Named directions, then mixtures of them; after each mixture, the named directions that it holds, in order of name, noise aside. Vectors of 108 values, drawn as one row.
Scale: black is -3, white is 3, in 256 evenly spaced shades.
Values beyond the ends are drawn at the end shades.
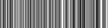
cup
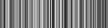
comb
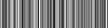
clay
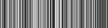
clay, comb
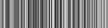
comb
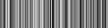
comb, cup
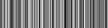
clay, comb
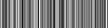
clay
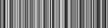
comb, cup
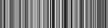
comb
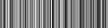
comb, cup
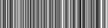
cup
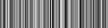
comb, cup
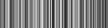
comb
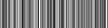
clay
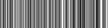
cup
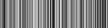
clay, comb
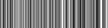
cup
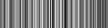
comb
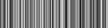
comb, cup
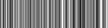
cup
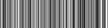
clay, cup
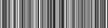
clay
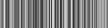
comb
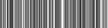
clay, cup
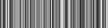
comb, cup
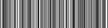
clay, cup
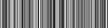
clay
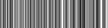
cup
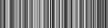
comb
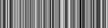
comb, cup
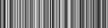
comb, cup
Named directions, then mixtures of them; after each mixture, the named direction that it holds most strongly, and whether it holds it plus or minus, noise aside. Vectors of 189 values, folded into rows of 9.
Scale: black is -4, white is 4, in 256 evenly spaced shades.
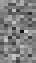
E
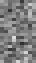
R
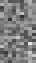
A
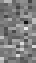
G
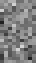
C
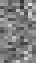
R, plus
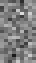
A, plus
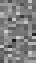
A, plus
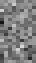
C, plus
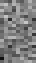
G, minus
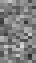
C, plus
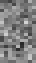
C, minus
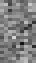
G, minus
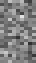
A, minus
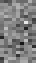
G, minus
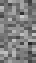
A, minus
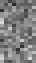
C, minus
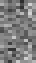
R, plus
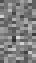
R, minus
